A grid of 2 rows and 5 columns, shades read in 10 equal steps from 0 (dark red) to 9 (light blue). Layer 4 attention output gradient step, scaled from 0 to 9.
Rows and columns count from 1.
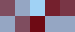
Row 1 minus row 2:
-4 4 9 -6 -5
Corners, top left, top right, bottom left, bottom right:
3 2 7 7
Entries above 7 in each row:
1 0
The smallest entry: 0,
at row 2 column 3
